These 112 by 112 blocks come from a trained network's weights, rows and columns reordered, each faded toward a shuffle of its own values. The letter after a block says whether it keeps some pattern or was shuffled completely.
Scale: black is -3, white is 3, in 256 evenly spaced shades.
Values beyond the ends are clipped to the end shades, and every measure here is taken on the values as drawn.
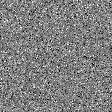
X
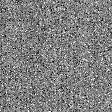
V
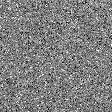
X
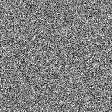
V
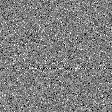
V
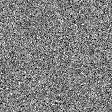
V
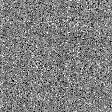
V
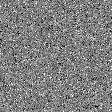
X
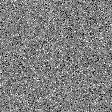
X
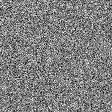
X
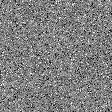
X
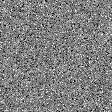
X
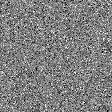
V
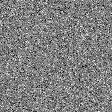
X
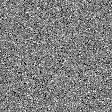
X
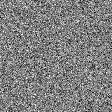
X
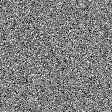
X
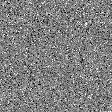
V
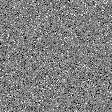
X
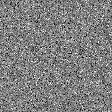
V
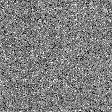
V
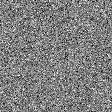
X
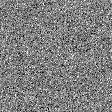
V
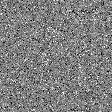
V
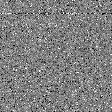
V
